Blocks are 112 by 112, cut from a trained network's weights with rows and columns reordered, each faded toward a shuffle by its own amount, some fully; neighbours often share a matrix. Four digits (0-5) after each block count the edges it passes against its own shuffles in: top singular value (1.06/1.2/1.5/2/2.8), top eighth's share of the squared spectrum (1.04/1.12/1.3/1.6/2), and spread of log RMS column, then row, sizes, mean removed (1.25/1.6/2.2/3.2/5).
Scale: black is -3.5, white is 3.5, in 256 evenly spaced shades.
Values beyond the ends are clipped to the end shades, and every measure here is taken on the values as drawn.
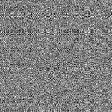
5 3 1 3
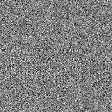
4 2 0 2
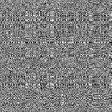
5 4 2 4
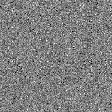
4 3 1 1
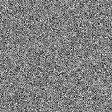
3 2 0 1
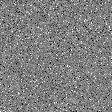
1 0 0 0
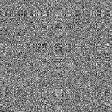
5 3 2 3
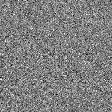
3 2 0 1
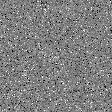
2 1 0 1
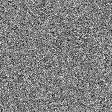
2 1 0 0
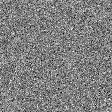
1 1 0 0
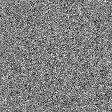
0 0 0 0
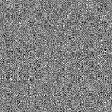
4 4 2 2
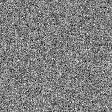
2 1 0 0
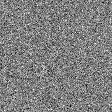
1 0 0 0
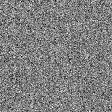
2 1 0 0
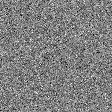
0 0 0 0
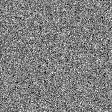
0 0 0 0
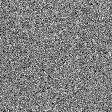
2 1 0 0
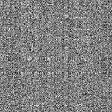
4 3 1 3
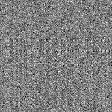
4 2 0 2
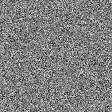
2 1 1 0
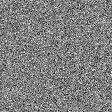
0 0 0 0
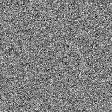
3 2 0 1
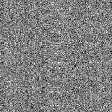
4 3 0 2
